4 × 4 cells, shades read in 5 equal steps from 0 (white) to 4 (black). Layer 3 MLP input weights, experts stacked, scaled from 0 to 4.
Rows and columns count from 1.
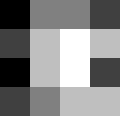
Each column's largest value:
4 2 2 3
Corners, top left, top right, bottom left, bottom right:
4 3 3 1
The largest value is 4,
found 2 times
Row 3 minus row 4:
1 -1 -1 2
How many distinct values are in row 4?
3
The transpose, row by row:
4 3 4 3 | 2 1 1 2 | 2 0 0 1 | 3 1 3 1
